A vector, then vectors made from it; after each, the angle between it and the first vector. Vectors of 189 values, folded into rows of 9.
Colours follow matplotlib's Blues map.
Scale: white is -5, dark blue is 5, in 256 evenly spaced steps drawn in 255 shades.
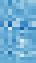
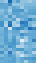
nearly parallel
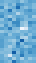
partly opposed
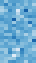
orthogonal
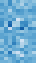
nearly parallel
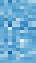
nearly parallel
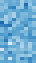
partly aligned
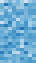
partly aligned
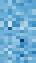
nearly opposite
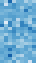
partly aligned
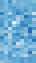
partly aligned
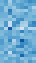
nearly opposite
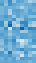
nearly parallel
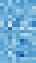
nearly opposite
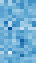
nearly opposite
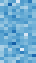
orthogonal
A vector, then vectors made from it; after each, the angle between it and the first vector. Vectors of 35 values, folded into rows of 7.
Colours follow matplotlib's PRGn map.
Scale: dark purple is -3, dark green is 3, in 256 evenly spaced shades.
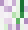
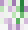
nearly parallel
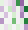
partly opposed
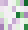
orthogonal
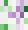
partly opposed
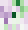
partly aligned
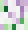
partly opposed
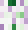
orthogonal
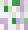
partly opposed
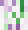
nearly parallel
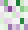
partly aligned
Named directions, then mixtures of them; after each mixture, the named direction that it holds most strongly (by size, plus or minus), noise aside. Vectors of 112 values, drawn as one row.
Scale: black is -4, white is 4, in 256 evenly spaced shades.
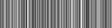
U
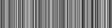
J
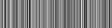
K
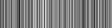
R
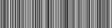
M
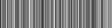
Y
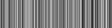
J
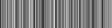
Y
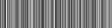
Y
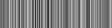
M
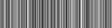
U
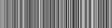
J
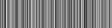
K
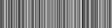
J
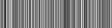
K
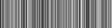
U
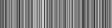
R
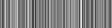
U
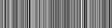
K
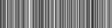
Y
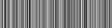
K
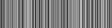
J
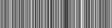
M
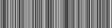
M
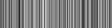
R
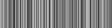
U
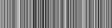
R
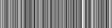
J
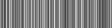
M
